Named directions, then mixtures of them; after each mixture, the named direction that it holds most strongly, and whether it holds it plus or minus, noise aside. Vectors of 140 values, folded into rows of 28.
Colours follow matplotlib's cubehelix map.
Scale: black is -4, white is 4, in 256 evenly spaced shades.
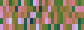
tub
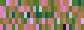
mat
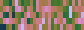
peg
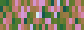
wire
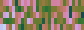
peg, minus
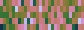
tub, minus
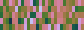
tub, minus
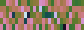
mat, plus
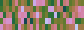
wire, plus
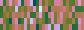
tub, minus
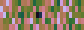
wire, minus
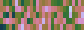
peg, plus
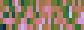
peg, plus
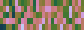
peg, plus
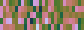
tub, plus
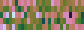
peg, minus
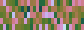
mat, minus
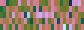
mat, minus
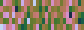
peg, minus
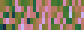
peg, plus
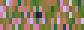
mat, plus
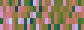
tub, plus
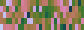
mat, plus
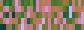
peg, plus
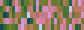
peg, plus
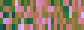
peg, plus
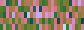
mat, minus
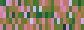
mat, plus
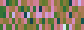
mat, minus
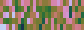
peg, minus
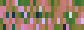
mat, plus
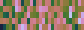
peg, plus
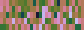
wire, minus
